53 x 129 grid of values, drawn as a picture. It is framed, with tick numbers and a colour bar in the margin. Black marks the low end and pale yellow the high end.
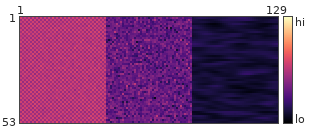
It is made of 1 by 3 panels. Panel 1,1: middling, checkered. Panel 1,2: low, fine-grained. Panel 1,3: very low, streaked across, faint in contrast.
